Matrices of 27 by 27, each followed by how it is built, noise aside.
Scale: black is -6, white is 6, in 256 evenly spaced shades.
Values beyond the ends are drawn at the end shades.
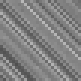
Toeplitz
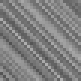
Toeplitz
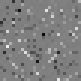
sparse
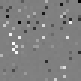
sparse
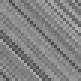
Toeplitz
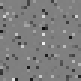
sparse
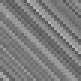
Toeplitz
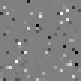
sparse
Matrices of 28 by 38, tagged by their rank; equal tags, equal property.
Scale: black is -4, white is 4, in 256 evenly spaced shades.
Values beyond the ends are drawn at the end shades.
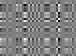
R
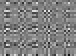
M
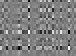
M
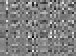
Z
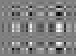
R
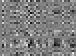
Z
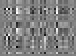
M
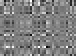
M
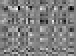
Z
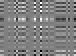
R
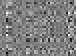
Z
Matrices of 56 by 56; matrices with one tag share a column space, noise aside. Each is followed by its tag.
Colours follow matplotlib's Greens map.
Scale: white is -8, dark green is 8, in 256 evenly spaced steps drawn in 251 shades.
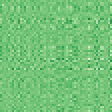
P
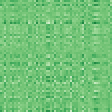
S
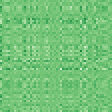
P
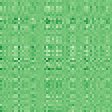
P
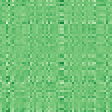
S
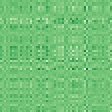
P
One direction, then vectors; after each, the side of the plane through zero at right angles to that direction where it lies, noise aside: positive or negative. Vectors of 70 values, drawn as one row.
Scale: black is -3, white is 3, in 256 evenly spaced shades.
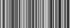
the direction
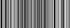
negative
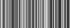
positive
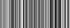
positive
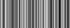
positive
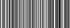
positive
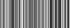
positive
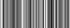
positive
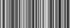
positive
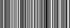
negative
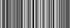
positive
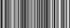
negative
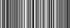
positive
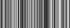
negative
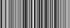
negative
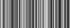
positive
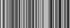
positive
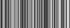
negative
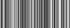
negative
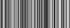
negative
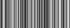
negative
